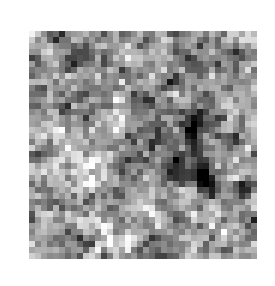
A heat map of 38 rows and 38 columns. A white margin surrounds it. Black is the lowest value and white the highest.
The halves do not mirror each other. The ninth with the highest average is the middle left. The middle right is the ninth with the lowest average. The field is mottled with small blotches.
